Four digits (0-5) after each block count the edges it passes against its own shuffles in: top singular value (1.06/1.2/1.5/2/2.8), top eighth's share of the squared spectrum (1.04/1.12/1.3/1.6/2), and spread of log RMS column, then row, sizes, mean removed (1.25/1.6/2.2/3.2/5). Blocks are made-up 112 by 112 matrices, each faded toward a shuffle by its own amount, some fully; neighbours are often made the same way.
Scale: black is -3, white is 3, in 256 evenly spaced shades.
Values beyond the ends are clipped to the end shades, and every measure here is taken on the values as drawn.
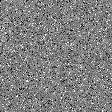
2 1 0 0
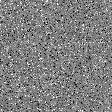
0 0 0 0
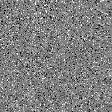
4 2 1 1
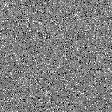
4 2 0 1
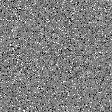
3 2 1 1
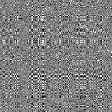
5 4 4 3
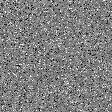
2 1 0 0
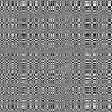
5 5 5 5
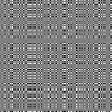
5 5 5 5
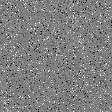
2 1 1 0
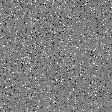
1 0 1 0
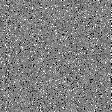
2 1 2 0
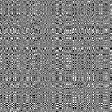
5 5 4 4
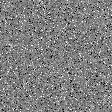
1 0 0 0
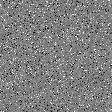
0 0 0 0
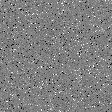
0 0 0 0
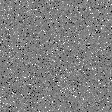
1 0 0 0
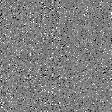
3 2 2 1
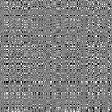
5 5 4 4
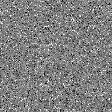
3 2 1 0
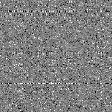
4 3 1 2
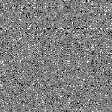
4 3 1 2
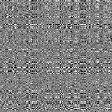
5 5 3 4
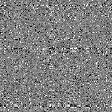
4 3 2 3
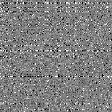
4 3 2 3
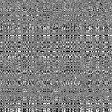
5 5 3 4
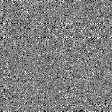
4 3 1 2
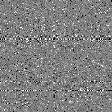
4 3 1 2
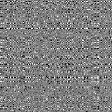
5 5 3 4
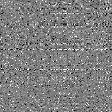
4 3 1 2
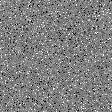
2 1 0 0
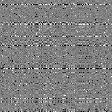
5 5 2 4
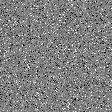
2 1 0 0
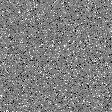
0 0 0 0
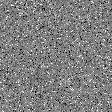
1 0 0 0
